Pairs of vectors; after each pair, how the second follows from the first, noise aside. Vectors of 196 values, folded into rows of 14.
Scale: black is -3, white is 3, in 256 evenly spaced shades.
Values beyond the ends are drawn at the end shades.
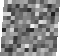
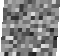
wrapped around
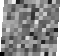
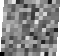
copied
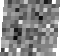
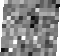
wrapped around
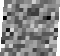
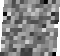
wrapped around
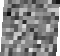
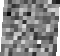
copied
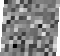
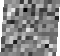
wrapped around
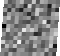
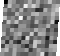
wrapped around
